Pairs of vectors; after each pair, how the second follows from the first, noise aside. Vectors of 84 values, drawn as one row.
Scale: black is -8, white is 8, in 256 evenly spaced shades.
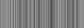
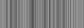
reversed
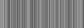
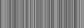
reversed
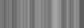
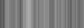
reversed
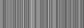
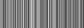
scaled up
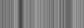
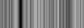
scaled up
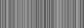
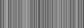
reversed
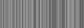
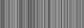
reversed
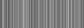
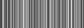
scaled up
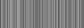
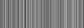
reversed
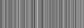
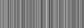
reversed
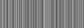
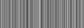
reversed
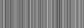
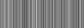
reversed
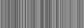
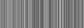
reversed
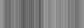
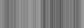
reversed
